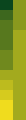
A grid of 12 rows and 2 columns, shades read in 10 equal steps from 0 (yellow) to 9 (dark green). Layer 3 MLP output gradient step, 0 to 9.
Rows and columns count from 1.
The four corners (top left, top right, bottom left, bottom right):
9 4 0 3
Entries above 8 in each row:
1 0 0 0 0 0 0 0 0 0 0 0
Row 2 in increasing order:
4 7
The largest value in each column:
9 4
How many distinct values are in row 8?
1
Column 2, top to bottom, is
4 4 4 3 3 3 3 3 3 3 3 3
